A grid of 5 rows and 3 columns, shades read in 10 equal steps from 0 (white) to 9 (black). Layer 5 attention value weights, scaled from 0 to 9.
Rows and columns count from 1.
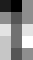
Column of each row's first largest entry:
2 2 2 2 2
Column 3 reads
4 4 1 0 4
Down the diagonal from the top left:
8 6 1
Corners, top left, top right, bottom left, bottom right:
8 4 2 4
